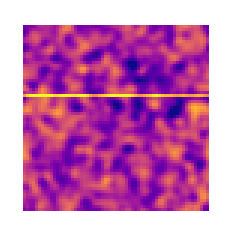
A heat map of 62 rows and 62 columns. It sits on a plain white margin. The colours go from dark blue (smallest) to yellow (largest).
Row 24 stands out from the rest. The field is mottled with small blotches. The middle left is the ninth with the highest average. Neither half mirrors the other.
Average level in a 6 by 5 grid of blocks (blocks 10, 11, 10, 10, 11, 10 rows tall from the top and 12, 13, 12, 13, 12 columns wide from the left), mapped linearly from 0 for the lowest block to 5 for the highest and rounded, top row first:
2 3 2 2 4 | 2 2 2 0 2 | 5 3 2 1 3 | 3 3 2 2 3 | 2 2 2 3 2 | 2 2 3 2 3
